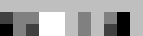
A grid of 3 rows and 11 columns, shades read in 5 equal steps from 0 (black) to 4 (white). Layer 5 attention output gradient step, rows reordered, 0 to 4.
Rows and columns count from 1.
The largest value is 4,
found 4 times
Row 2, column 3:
2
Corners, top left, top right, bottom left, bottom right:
3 3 0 3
